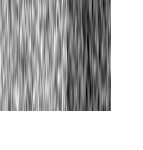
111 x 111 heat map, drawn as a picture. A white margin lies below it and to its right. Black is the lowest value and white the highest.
Ninth with the lowest average: top right. Average level on the scale: 50%. Grain: streaks running down. Seam: vertical, 60% of the way across, the left part higher.
